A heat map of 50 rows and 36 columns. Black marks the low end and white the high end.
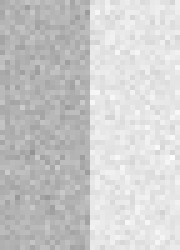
The table splits into one row of 2 panels. Panel 1,1: high, fine-grained, faint in contrast. Panel 1,2: very high, fine-grained, faint in contrast.
